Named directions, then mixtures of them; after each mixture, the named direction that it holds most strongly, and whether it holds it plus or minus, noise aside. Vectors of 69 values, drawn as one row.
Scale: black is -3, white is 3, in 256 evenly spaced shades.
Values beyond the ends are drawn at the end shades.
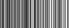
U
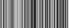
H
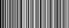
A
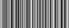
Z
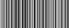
A, minus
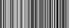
H, plus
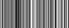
H, minus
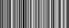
Z, minus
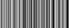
Z, minus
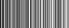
U, plus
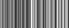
H, minus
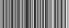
U, plus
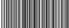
A, minus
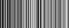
A, plus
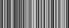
H, minus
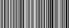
U, minus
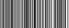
U, plus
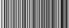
A, minus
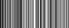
A, plus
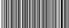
A, minus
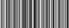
A, minus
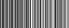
U, plus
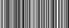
H, minus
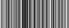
A, minus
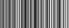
U, plus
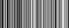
H, minus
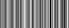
Z, plus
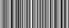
Z, plus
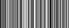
A, plus
